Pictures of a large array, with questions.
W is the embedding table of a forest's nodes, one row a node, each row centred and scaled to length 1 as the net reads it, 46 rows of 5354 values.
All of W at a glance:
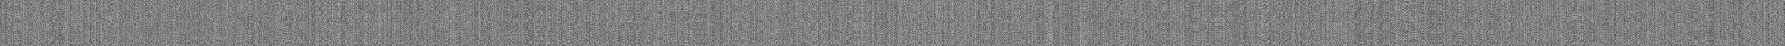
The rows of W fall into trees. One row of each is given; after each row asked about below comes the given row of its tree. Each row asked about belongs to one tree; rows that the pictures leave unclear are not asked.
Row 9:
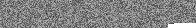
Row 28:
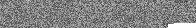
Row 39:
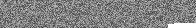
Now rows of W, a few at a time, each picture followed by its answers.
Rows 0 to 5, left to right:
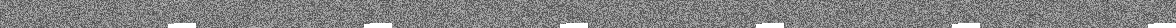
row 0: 39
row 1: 28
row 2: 9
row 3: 39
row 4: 39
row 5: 28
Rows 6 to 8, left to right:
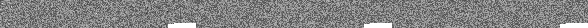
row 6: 9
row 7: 28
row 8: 28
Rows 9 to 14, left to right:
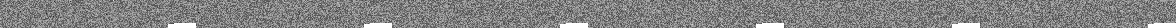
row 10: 28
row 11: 39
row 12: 9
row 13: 39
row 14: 39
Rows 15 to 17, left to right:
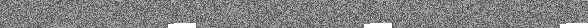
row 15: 28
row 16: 39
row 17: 39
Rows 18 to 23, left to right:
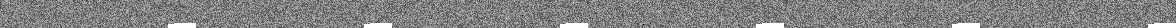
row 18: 9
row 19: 39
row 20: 9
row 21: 9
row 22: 28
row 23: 39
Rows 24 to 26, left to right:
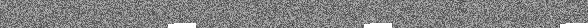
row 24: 39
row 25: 39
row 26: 28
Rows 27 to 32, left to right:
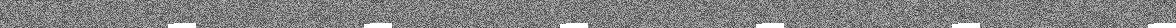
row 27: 39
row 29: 39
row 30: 28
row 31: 9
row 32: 28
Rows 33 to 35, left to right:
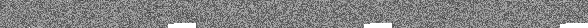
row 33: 9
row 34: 39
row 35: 28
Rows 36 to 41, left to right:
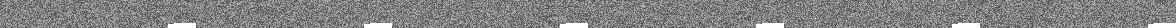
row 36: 9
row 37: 39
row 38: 9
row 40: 28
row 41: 28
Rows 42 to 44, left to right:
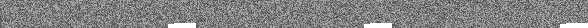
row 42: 39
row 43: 39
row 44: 28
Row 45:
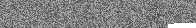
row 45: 9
